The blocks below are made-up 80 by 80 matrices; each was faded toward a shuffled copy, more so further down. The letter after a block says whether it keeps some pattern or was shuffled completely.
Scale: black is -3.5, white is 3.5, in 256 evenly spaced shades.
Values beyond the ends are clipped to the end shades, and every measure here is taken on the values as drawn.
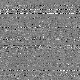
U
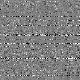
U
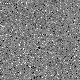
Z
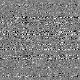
U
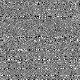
U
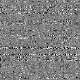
U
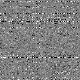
U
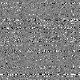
U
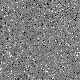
Z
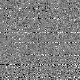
U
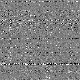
U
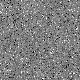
Z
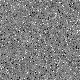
Z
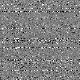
U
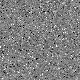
Z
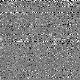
U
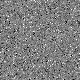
Z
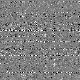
U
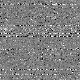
U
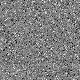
Z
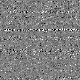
U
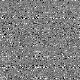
U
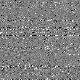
U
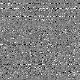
U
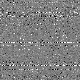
U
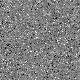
Z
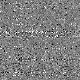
U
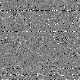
U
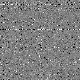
U
